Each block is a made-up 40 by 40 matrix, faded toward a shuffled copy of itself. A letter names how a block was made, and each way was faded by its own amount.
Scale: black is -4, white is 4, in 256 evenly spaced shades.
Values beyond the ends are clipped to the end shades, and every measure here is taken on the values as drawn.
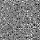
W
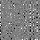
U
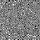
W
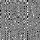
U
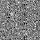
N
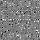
W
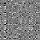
U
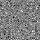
W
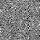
N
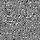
W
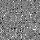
W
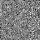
N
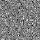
N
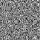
W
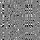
U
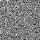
N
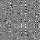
U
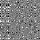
U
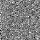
N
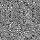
W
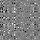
U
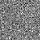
W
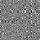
U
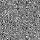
N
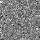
N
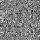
W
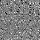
W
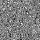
W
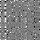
U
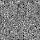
N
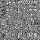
W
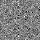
N
